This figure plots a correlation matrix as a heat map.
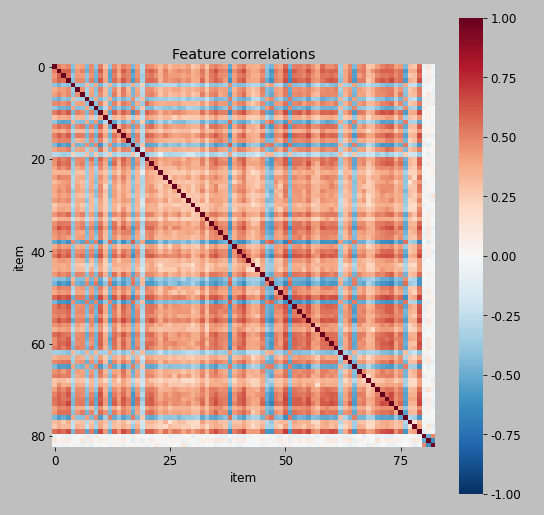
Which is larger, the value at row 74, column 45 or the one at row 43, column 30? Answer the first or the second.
the first
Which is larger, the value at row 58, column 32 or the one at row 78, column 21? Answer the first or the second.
the first
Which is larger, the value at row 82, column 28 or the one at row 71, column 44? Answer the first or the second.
the second
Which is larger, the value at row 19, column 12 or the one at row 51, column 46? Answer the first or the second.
the second
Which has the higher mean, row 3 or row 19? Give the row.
3
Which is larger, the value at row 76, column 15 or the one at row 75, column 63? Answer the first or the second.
the second
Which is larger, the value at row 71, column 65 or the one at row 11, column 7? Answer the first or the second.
the second
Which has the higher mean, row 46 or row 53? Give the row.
53
